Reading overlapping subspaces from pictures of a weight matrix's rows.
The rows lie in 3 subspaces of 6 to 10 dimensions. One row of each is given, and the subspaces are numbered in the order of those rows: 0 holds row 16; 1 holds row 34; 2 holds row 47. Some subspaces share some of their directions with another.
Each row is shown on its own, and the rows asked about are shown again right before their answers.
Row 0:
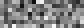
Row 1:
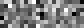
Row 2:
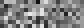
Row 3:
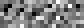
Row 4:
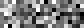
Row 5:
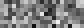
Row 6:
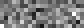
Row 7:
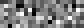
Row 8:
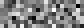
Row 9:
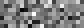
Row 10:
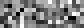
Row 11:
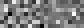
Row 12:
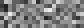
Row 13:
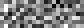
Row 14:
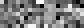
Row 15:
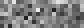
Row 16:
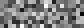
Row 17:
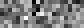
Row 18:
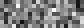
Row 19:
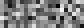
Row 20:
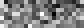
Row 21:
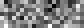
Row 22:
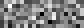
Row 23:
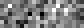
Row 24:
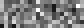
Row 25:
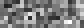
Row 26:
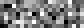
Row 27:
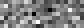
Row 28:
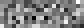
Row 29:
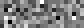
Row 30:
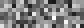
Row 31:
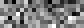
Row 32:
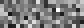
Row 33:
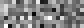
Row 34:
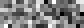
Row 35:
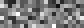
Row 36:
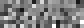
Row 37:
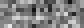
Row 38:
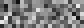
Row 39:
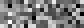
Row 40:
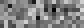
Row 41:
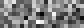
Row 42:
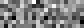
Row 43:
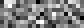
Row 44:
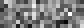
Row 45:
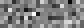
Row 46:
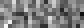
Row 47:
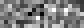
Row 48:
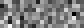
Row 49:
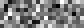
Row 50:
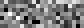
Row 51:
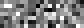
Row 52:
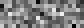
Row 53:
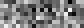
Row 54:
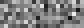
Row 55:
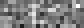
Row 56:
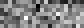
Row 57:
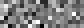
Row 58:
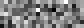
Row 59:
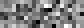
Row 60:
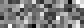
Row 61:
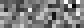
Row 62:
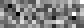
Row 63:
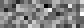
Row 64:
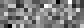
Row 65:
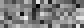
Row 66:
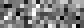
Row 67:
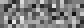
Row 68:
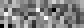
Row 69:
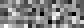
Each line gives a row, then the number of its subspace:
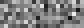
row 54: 2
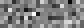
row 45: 1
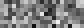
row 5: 2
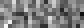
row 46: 1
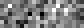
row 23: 2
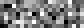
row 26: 2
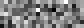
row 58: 1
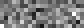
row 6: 0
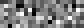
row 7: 2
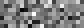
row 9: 0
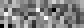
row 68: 1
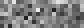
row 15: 1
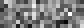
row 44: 2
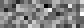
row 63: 0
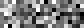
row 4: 1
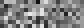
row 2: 2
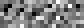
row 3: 2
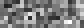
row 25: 1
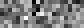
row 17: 1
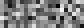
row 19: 1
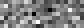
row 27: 2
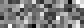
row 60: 2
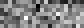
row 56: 1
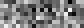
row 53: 2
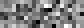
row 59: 0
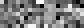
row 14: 2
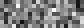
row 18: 2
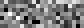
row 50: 1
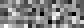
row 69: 2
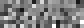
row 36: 2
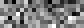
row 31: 0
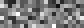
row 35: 0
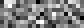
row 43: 2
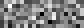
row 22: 2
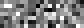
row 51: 1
